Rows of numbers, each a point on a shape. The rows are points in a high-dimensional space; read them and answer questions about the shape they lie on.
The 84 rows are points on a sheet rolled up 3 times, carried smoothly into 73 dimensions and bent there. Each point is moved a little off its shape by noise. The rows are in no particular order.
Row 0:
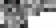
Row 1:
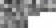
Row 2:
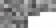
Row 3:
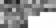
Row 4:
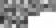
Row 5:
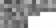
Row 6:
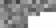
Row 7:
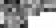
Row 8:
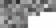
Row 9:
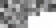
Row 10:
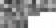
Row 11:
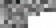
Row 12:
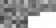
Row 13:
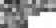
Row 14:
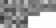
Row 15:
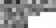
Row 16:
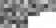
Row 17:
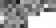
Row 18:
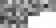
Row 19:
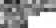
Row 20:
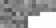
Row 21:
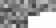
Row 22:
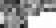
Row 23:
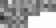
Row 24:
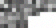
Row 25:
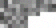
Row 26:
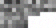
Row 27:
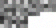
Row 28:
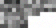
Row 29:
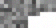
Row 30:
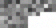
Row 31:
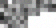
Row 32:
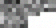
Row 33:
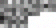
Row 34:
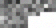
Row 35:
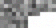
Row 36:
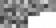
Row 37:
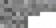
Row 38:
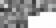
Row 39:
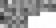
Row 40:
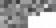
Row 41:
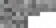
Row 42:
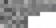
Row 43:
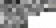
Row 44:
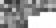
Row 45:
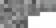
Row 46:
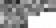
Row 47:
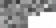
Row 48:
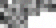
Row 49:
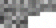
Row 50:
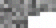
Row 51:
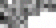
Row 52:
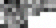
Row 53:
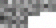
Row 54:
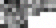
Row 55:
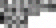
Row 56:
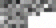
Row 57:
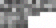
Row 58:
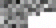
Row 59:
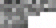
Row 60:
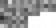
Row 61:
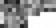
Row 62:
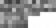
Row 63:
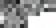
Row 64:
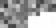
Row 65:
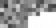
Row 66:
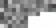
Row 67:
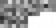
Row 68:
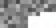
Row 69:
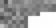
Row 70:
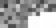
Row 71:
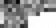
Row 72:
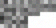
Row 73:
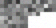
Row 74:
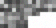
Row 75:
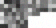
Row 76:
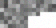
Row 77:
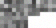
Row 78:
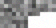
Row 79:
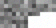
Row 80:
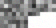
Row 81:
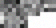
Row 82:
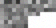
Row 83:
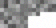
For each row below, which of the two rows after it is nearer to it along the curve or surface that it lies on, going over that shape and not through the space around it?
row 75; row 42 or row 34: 34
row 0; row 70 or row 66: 70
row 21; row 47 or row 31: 31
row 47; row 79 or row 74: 74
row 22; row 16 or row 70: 70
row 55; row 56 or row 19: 56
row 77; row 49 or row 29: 29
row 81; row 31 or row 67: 31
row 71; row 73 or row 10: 73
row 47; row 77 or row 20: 77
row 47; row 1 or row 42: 1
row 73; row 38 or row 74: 74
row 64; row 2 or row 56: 56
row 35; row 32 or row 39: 39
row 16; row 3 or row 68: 3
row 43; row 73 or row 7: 73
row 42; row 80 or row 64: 80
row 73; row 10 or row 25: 25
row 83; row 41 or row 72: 72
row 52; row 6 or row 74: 74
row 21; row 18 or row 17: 18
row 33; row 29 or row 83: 83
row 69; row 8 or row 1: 1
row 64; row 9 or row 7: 9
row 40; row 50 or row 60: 60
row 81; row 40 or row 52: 52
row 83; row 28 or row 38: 28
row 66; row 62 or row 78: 78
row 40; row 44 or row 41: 44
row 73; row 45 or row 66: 66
